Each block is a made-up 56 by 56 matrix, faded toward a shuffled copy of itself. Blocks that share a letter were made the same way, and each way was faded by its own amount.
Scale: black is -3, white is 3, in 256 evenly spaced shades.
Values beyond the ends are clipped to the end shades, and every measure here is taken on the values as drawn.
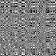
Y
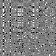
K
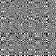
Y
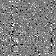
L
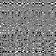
Y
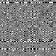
Y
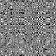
K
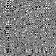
L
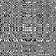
Y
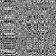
K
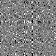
L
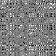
K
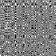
K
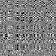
K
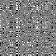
K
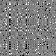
K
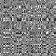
K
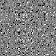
L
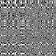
Y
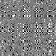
K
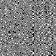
L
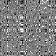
K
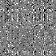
L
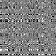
Y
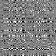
Y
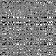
Y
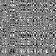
K
